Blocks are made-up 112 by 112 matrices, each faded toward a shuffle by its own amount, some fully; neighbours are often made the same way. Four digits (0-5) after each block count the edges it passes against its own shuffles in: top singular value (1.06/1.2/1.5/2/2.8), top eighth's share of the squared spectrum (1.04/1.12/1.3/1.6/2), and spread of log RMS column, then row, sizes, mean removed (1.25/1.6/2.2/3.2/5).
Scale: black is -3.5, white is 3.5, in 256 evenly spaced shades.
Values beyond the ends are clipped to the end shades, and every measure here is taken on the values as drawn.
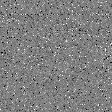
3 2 1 0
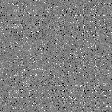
4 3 1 2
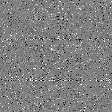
4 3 1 2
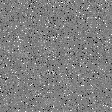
3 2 0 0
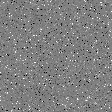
0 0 0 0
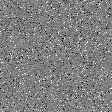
0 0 0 0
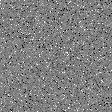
0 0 0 0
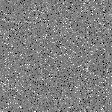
3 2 1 0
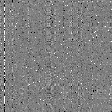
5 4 2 0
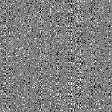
4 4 3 2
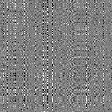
5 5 4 3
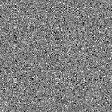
4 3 1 2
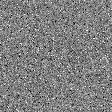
1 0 0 0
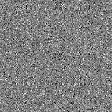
4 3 2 1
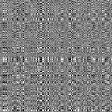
5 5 4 4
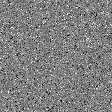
0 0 0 0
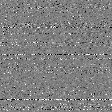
3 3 0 3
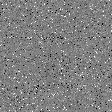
1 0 0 0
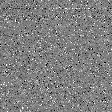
1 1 0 2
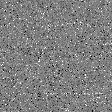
1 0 0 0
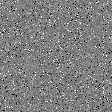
2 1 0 0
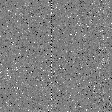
3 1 1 0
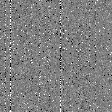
3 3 3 0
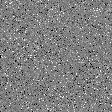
0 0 0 0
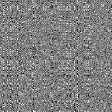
5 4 3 2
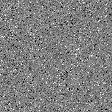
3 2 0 0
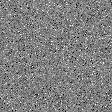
0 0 0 0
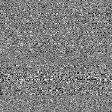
2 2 0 4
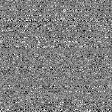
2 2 0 4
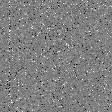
3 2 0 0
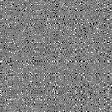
5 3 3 3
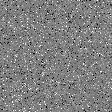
2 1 0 0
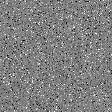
2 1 0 0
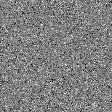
0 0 0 1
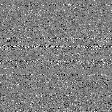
2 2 0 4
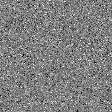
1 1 0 2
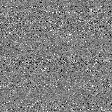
1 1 0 3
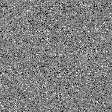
1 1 0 2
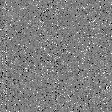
3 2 1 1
